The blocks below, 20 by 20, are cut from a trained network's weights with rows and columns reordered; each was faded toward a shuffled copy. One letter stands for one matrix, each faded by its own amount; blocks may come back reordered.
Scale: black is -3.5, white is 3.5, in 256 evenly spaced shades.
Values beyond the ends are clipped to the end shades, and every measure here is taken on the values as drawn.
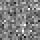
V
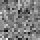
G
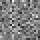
G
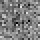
V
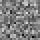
G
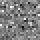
G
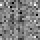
V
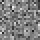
G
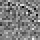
G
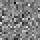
G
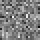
G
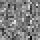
G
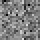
V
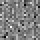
V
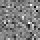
G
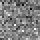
G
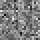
V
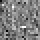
V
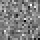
V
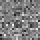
G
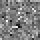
V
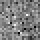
V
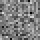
V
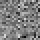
G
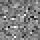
G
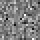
V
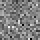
V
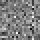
G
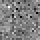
V
